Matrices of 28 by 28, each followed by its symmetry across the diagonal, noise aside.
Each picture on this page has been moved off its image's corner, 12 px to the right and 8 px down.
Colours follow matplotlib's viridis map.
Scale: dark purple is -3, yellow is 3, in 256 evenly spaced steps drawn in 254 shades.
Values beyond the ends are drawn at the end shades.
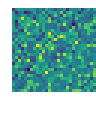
symmetric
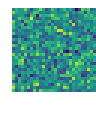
neither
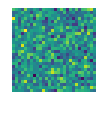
neither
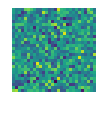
neither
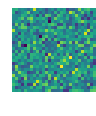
symmetric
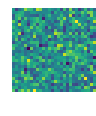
neither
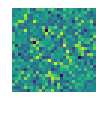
symmetric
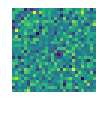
symmetric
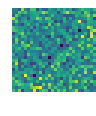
symmetric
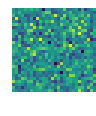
neither
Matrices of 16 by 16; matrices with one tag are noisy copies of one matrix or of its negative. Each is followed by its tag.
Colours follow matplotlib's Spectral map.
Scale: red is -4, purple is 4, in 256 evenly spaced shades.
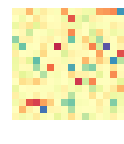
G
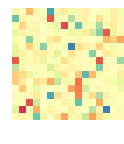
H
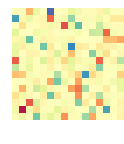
H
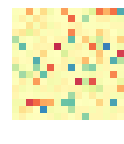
G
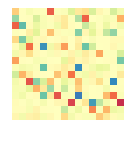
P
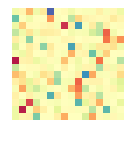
H
